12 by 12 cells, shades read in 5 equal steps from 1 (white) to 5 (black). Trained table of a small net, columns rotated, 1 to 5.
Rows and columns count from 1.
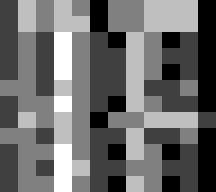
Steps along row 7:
down same down up up up down up up same up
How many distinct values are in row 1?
4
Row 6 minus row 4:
-1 0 0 1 0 0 0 0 1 0 -1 0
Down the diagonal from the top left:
4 2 4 1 3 4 5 3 4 5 4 5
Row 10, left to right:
4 3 3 1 3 4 5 2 3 5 4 5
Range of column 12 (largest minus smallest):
1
